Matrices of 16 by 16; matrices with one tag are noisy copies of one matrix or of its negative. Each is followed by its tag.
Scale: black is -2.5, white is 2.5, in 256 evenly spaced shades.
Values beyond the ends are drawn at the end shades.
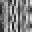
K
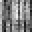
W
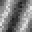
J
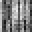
W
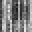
W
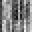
W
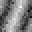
J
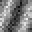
J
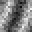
J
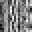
K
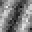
J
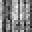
W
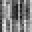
W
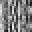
K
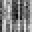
W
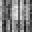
W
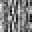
K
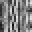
K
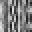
K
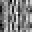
K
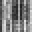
W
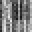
W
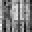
W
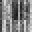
W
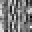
K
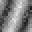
J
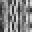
K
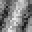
J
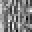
K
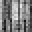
W
